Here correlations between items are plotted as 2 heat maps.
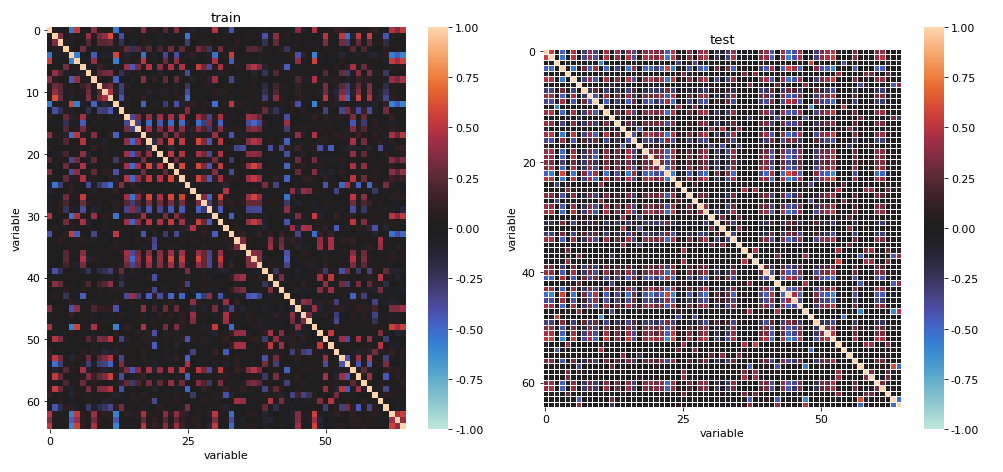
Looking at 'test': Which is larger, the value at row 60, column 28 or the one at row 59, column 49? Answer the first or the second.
the first
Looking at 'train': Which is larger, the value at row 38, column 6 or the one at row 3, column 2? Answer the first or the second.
the first
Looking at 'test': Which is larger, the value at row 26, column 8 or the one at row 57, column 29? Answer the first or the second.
the first
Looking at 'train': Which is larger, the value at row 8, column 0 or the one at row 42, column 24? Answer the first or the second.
the first
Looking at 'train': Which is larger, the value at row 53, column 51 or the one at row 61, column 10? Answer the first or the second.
the first
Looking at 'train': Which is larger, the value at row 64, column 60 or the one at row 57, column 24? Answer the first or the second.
the second
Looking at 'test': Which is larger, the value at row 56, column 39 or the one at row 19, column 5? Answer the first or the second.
the second
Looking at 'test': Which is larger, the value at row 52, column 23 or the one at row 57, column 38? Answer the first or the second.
the first
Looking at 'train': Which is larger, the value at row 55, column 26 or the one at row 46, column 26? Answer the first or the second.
the second
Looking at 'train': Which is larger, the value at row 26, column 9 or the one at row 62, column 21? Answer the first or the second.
the second
